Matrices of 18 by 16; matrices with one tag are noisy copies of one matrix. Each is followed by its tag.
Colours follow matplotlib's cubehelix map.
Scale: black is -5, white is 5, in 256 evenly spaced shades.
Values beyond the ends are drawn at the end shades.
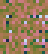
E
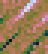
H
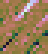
H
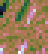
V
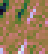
V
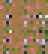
E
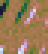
V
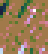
V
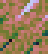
H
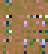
E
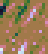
V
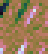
V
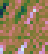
V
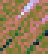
H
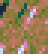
V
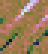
H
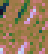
V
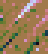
H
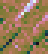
H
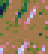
V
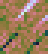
H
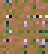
E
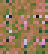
E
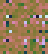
E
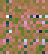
E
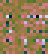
E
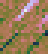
H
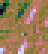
V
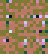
E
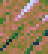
H
